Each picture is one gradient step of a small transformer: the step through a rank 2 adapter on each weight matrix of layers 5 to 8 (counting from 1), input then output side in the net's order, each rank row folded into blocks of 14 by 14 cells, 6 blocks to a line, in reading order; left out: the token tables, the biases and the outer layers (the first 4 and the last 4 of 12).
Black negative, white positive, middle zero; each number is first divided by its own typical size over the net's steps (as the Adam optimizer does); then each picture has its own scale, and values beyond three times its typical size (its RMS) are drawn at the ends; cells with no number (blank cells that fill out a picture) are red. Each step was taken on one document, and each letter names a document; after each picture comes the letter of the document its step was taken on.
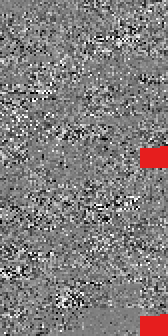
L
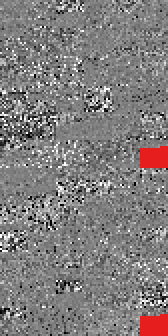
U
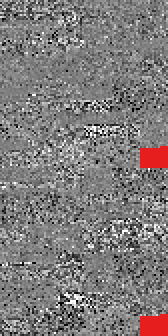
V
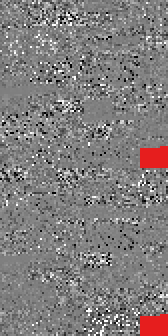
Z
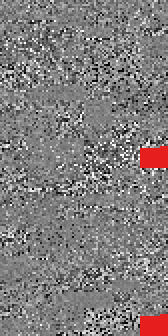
L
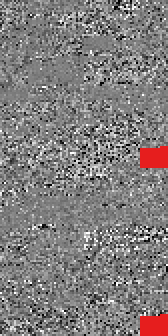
V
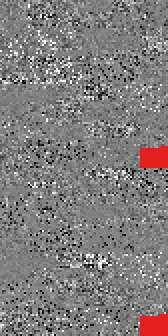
Z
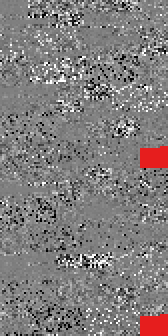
Z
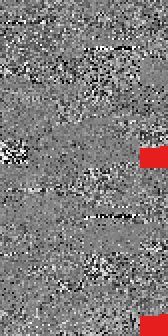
L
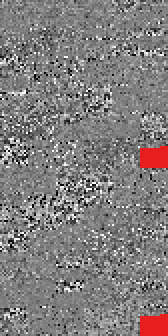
U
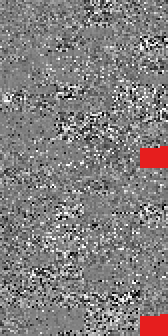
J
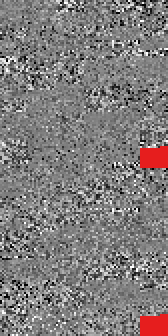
L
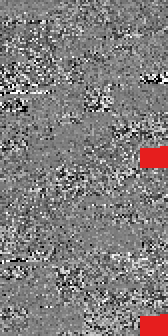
L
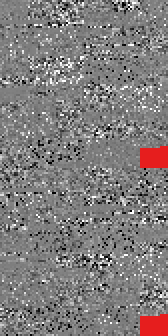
Z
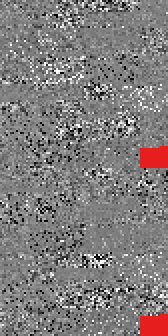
Z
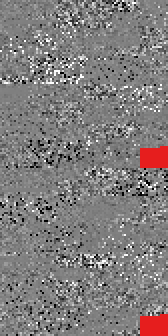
Z
